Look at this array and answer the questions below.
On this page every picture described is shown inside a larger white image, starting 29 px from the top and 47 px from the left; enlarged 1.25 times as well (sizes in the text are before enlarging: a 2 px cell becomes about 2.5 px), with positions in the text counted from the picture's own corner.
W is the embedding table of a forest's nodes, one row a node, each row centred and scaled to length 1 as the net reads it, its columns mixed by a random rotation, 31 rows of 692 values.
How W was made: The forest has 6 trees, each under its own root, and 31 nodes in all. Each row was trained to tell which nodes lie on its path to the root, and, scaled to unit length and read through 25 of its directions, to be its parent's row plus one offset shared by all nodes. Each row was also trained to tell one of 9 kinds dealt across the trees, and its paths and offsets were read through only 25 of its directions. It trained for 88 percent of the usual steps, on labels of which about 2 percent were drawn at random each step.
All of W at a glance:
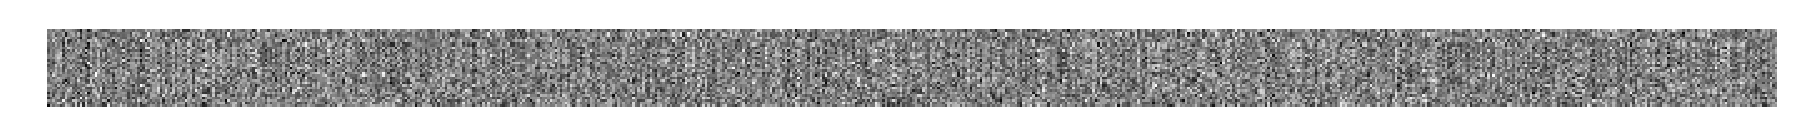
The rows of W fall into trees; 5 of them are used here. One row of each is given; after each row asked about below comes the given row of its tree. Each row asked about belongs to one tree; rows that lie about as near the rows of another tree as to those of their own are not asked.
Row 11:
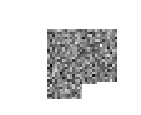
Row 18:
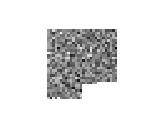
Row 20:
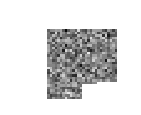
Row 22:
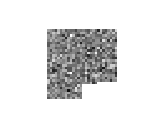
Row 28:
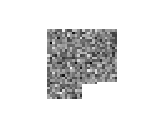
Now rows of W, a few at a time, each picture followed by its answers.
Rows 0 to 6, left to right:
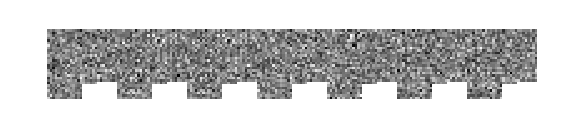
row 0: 18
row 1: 28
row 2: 28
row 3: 18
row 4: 22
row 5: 20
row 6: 20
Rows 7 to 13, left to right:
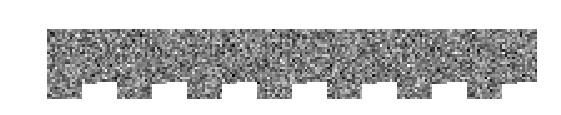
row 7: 18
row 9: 20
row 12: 20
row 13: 11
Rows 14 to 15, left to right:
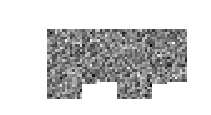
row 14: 20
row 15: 18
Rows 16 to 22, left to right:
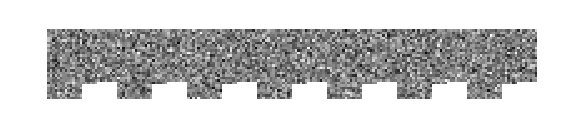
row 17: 11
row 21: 20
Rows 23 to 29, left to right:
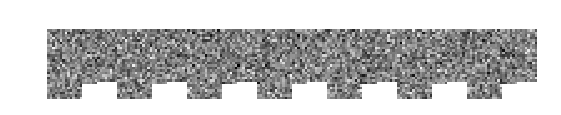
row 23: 18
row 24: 18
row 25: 18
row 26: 20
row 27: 22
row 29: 11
